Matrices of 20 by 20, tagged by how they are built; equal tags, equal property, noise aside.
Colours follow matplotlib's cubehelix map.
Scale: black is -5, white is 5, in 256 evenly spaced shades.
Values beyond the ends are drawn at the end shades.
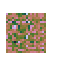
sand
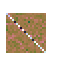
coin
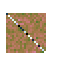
coin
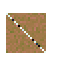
coin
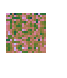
sand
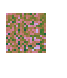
sand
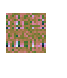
sand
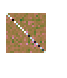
coin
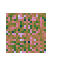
sand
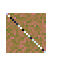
coin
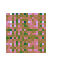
sand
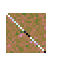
coin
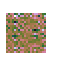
sand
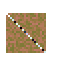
coin
